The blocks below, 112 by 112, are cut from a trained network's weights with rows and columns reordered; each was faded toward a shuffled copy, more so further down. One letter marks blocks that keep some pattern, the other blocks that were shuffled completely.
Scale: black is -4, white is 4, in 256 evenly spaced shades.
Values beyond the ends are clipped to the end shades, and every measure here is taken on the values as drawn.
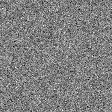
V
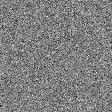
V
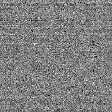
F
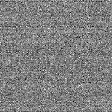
F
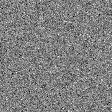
V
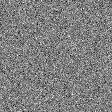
V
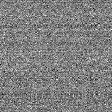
F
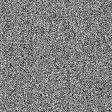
F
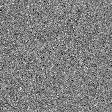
V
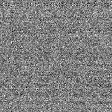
F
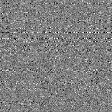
F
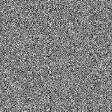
F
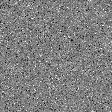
V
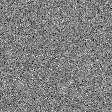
V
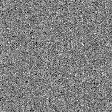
F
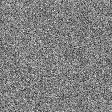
F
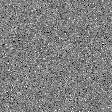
V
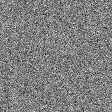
V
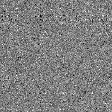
F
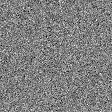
V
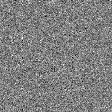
F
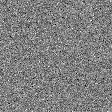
V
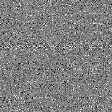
F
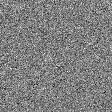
V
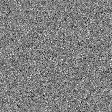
V
